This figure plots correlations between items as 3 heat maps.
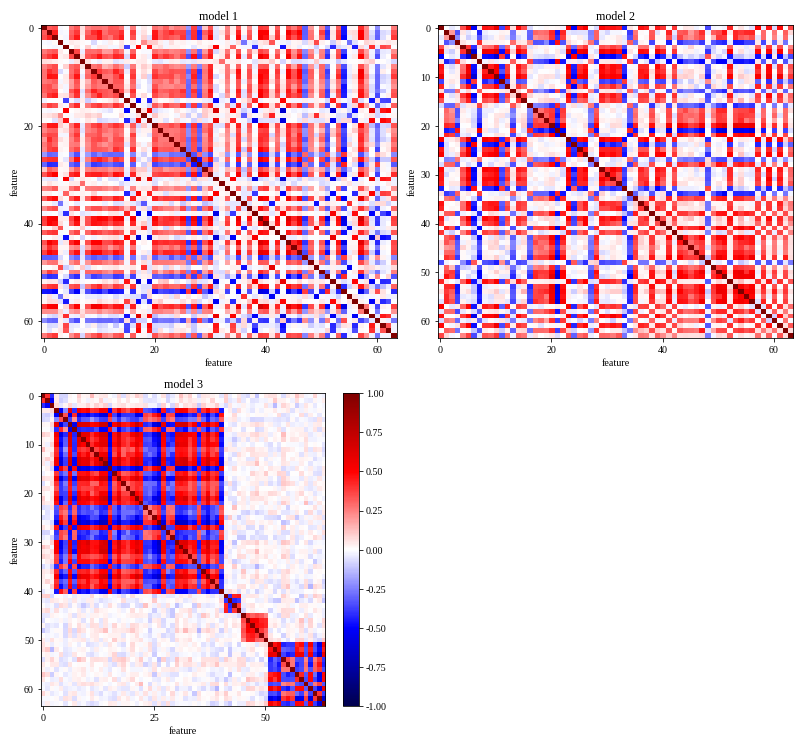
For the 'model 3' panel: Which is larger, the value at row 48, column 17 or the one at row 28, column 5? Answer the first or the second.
the second
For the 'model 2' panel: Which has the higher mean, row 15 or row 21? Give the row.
15
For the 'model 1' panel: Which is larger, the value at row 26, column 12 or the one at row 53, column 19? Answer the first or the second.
the second
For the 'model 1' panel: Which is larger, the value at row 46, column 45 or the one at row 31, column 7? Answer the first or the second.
the first
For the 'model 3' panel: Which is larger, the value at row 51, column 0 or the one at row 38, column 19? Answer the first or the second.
the second
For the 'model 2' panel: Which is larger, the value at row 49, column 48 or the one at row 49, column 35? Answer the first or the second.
the second
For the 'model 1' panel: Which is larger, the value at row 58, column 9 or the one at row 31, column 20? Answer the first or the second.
the first
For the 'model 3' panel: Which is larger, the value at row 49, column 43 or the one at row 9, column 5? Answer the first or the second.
the first
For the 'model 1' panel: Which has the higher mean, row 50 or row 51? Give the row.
50
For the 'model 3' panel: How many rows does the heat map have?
64
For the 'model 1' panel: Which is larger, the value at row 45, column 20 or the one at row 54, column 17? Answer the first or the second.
the first
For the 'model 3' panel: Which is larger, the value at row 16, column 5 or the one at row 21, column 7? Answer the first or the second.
the first
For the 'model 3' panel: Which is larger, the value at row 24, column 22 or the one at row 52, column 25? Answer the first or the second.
the second
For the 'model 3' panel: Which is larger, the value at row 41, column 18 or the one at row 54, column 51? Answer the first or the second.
the first
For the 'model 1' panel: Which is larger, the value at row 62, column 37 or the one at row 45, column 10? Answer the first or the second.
the second
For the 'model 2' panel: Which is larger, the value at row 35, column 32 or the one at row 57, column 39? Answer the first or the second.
the second
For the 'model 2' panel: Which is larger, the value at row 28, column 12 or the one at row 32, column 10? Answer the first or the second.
the second
